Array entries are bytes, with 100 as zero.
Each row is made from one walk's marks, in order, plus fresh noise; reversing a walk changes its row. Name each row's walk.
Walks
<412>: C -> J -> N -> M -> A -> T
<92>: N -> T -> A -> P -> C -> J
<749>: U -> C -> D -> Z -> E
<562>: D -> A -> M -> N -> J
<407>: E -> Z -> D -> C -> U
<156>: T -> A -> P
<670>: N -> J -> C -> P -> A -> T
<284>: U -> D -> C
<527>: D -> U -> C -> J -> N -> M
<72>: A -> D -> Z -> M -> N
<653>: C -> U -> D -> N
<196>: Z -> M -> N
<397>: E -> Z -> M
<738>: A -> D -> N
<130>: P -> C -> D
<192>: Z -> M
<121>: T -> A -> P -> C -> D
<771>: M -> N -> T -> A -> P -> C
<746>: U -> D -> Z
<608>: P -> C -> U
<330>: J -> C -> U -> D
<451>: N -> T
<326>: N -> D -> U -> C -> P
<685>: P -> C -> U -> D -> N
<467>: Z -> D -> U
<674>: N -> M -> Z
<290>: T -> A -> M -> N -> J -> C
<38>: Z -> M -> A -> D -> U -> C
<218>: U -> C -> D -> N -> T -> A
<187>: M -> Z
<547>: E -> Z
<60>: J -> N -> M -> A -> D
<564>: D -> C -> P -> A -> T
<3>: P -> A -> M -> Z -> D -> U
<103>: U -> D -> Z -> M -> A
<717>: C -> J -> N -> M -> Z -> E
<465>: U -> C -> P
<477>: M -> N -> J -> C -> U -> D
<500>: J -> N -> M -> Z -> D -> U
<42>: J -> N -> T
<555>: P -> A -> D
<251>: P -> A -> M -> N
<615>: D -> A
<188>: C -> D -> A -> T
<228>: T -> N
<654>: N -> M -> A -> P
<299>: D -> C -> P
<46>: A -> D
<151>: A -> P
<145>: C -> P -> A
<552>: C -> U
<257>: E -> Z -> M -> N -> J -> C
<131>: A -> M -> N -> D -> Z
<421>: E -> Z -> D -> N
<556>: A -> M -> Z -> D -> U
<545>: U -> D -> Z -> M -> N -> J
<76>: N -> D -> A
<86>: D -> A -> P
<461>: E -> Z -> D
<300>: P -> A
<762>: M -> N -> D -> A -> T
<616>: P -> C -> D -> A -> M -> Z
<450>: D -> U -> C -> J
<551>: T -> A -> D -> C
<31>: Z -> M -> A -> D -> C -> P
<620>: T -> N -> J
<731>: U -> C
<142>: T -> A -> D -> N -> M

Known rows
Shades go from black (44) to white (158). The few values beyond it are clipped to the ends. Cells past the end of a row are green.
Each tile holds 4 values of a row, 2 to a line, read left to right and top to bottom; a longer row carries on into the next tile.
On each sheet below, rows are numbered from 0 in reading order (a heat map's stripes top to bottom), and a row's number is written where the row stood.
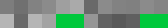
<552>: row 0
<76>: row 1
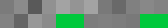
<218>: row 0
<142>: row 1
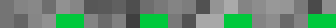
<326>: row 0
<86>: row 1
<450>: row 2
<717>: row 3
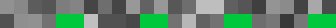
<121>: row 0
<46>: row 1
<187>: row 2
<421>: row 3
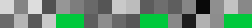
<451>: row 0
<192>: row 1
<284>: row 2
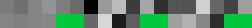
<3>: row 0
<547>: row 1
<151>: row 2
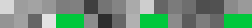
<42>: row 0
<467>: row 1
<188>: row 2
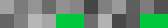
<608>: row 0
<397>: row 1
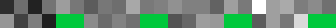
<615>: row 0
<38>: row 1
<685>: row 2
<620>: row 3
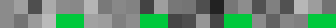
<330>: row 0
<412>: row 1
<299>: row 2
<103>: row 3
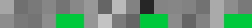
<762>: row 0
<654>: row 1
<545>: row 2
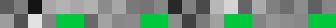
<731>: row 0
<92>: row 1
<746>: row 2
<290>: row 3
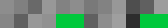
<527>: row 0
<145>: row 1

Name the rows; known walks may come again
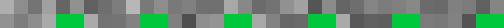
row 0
<477>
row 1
<556>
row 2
<653>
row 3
<131>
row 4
<738>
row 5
<31>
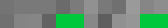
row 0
<616>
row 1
<527>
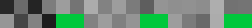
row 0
<615>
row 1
<670>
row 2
<500>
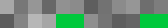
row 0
<608>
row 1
<72>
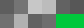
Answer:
<187>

